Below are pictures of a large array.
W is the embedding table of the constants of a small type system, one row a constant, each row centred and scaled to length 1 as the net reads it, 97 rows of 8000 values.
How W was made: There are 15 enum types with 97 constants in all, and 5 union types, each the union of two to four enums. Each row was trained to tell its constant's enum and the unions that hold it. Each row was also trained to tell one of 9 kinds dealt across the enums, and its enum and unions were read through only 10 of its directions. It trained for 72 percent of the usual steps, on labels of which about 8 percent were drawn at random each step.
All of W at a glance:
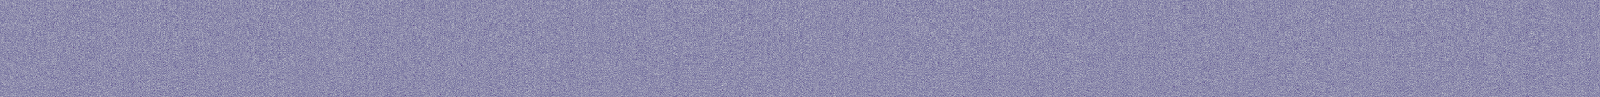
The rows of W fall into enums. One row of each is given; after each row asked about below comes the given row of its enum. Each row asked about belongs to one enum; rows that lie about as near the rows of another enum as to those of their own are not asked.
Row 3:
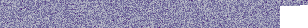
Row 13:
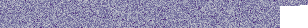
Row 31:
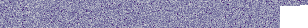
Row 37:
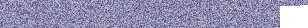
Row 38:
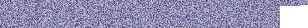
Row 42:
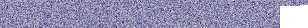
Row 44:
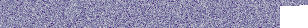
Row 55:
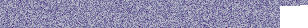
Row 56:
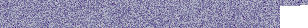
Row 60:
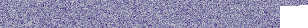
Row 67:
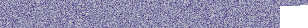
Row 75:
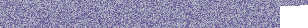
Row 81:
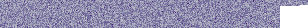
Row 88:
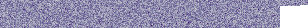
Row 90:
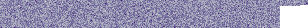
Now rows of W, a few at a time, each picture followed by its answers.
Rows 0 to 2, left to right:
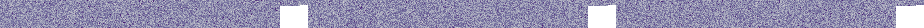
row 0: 13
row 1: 75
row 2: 44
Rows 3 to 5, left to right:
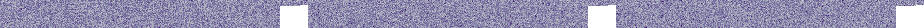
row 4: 75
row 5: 13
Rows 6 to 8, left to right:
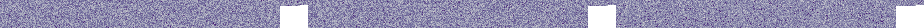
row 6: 81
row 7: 60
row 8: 13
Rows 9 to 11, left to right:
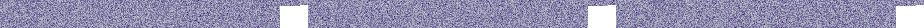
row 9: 38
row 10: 44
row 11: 37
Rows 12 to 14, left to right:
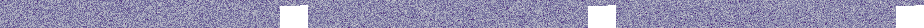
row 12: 55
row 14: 60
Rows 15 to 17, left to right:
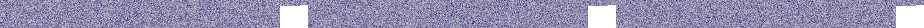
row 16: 37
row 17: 44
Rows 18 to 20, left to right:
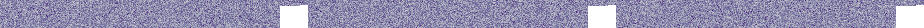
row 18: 60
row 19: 56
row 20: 31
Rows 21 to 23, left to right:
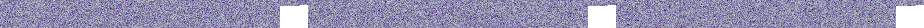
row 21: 31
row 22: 90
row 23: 44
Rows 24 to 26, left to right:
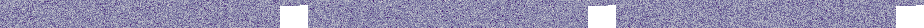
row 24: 13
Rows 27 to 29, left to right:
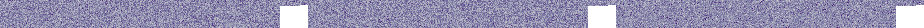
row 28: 38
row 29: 60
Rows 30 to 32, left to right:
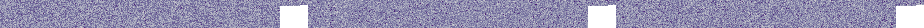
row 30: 3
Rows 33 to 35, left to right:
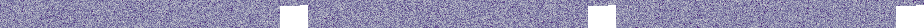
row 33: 31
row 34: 56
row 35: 31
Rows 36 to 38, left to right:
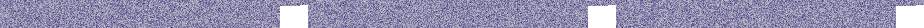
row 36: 88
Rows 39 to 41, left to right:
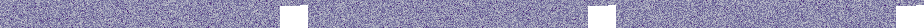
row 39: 67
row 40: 56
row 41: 56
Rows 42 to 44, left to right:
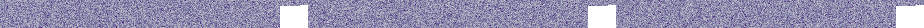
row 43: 75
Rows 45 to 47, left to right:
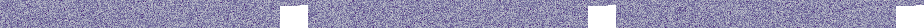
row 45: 75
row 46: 60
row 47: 42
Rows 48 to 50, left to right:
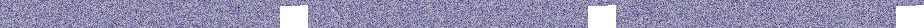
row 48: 88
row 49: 42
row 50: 3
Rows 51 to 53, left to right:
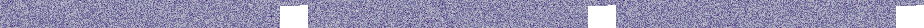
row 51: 75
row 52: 42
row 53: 56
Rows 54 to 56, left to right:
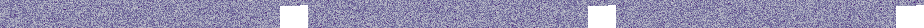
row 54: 88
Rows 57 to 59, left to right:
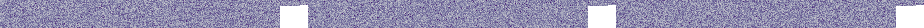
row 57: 75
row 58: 60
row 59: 37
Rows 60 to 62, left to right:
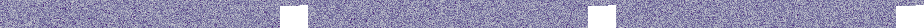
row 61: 88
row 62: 3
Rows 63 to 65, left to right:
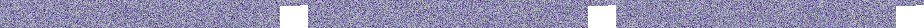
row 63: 88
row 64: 38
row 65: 44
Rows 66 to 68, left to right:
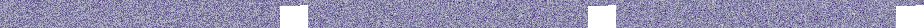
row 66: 38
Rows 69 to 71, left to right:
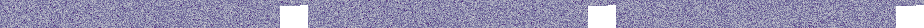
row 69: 37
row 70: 42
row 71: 38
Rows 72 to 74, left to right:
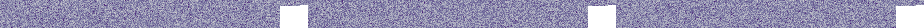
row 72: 75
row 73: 38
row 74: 60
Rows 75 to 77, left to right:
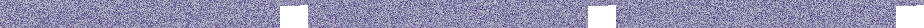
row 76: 67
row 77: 3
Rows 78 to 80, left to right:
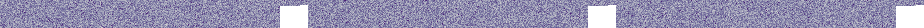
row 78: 67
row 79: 56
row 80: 13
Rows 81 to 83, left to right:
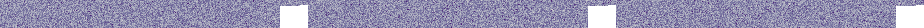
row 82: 37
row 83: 42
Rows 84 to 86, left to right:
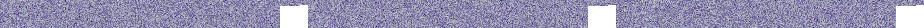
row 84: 13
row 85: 90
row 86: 31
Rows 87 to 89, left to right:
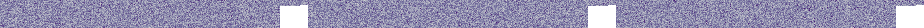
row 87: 56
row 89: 42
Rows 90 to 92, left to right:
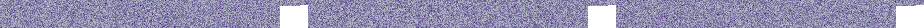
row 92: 81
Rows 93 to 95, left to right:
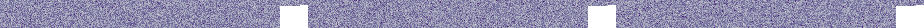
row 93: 90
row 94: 67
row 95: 13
